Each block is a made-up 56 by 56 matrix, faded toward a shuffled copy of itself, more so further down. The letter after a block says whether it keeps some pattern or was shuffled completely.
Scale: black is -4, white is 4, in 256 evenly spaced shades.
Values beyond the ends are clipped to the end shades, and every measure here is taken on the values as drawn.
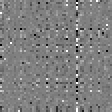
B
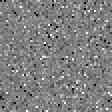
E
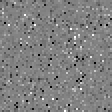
E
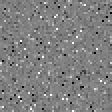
E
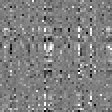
B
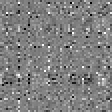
B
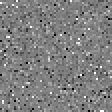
E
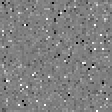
E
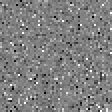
E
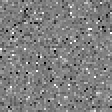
E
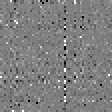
B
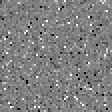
E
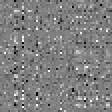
B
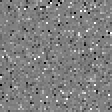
E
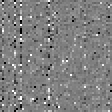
B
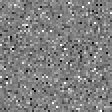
E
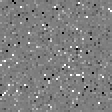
E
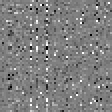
B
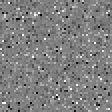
E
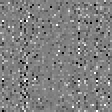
B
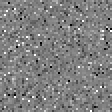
E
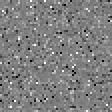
E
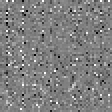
B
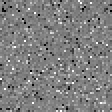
E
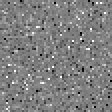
E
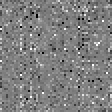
B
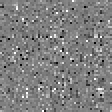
B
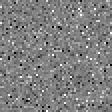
E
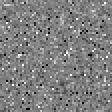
E
